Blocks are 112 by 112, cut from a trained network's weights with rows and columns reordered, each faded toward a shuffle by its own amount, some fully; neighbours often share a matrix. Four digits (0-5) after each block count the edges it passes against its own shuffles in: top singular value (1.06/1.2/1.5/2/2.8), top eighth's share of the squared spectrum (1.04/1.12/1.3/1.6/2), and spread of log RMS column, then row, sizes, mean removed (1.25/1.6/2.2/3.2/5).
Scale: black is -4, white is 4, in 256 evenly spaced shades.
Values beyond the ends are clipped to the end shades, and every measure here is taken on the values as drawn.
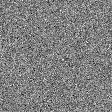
0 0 0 0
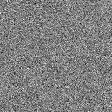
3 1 0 0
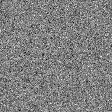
0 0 0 0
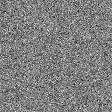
1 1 0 0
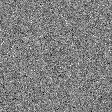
0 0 0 0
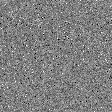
1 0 0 0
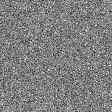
0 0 0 0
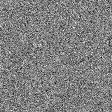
1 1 0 0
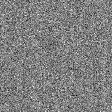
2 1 0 1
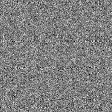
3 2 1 2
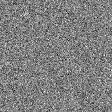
2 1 0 0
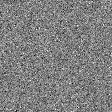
1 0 0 0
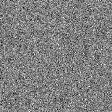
3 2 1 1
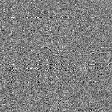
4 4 2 3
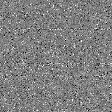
3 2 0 2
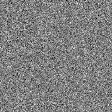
2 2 1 1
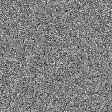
1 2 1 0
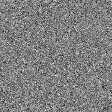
1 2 1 0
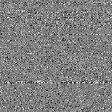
4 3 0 3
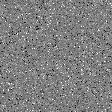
1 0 0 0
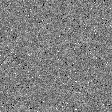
1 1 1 0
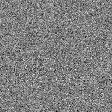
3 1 0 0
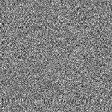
4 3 1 2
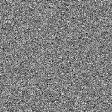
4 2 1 1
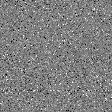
3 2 0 1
